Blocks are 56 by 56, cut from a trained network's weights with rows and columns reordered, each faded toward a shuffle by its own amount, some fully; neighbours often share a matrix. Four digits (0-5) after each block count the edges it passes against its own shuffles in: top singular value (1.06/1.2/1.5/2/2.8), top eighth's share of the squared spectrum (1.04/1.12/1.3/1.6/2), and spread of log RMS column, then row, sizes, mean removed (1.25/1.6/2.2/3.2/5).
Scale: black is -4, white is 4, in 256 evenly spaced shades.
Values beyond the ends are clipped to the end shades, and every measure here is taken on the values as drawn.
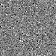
2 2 0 0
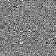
4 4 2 2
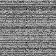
4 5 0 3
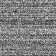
4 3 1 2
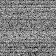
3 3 0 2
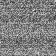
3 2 0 0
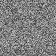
0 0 0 0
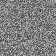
0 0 0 0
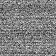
3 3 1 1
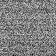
2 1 0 0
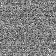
1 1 0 0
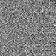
3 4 1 2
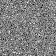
0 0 0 0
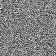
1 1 0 0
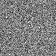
0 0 0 0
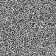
2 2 0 0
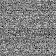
2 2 0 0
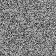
0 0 0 0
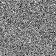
0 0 0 0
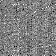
2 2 1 1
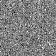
1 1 0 0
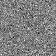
2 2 1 1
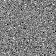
1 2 0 0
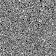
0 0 0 0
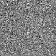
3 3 1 1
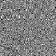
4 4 2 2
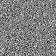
2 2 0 1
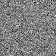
2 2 0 1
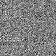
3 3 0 1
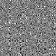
3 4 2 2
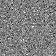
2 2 0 0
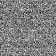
2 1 0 0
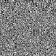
3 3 1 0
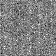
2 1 0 0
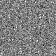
1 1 0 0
